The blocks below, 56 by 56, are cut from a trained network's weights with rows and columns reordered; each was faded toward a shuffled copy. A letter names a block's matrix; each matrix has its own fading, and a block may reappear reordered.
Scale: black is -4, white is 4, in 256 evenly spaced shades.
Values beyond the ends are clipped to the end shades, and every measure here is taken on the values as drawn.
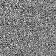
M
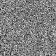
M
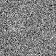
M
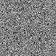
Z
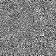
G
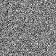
M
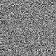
G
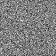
Z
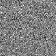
G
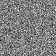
M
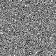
M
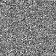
M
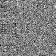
Z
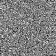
M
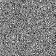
Z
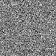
M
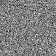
M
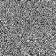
G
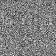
Z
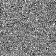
Z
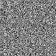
Z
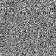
G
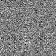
Z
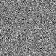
Z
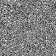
M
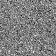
Z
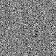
G
